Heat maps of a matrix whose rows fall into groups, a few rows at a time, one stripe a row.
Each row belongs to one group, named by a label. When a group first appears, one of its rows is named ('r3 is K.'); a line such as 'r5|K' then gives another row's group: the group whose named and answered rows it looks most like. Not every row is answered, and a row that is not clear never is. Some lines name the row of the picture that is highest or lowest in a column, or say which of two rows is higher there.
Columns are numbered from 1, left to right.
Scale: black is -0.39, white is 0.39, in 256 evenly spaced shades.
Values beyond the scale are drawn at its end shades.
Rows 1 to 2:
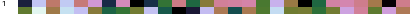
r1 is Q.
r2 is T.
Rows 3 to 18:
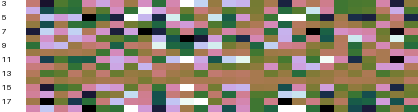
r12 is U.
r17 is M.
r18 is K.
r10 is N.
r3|M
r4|U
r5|K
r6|M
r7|Q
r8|T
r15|M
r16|K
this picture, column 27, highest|8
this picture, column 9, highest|4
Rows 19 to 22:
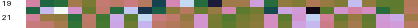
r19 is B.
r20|Q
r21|U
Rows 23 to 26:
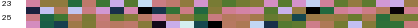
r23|U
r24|Q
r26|B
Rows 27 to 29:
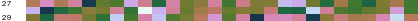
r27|K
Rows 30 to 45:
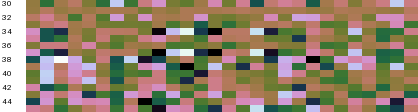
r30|N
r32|U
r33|T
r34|B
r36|T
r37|B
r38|Q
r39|T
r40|T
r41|T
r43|K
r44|Q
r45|B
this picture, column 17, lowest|30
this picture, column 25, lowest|43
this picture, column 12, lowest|39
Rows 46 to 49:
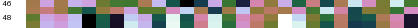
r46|T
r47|M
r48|K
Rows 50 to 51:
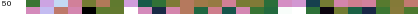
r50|Q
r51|K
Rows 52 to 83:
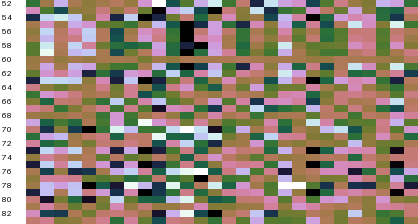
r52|N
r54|Q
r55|T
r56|T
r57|T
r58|T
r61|T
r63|Q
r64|B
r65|Q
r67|B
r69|U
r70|M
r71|N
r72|B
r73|Q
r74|N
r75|Q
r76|M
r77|T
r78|K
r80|M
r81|U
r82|B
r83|B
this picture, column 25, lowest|78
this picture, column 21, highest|69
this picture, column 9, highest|69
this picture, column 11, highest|78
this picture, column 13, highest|76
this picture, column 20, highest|78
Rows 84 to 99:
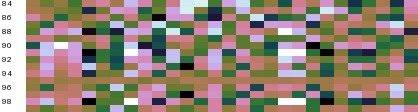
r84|M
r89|B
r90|Q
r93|T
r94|K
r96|N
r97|T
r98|K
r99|N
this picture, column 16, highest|84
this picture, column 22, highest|85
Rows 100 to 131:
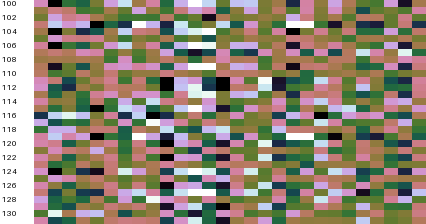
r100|M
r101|M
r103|K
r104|M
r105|T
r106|M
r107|T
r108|N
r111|B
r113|M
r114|U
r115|M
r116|Q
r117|U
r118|N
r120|B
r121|T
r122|B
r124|M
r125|N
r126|B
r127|M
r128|U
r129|B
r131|B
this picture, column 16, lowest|107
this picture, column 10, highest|118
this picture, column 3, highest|116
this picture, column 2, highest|130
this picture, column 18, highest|118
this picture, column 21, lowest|116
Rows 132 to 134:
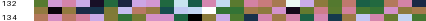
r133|M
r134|T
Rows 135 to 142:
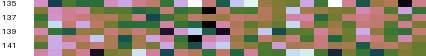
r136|T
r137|Q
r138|T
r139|B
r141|N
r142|K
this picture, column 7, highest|135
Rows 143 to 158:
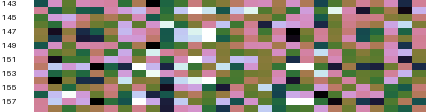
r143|Q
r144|M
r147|M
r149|Q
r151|M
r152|K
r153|U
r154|M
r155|B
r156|Q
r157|K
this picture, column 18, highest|146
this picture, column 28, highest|144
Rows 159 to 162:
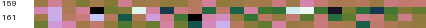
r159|U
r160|K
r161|T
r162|N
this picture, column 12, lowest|161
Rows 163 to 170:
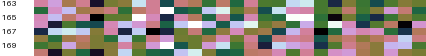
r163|K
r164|N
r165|K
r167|Q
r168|N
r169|N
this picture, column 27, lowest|166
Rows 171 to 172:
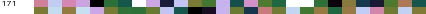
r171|K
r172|T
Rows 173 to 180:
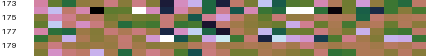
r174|K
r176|T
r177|B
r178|N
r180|T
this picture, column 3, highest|178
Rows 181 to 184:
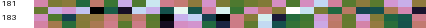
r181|U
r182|K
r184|B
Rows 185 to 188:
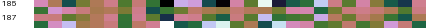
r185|B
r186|Q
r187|B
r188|N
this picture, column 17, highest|185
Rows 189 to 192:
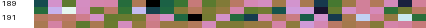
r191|T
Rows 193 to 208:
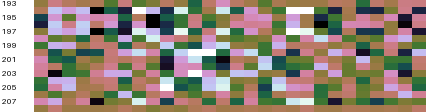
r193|N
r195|Q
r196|Q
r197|K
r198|U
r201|B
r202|B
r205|N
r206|N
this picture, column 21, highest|198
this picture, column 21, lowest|196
